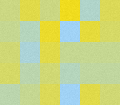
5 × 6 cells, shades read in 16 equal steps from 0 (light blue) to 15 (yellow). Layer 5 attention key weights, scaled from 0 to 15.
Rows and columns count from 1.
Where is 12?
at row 1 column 2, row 3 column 3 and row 5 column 5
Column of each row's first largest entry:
4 3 3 1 5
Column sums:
39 30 54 26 41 43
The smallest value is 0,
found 2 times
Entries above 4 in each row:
5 4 5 5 5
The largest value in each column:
10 12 14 15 13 11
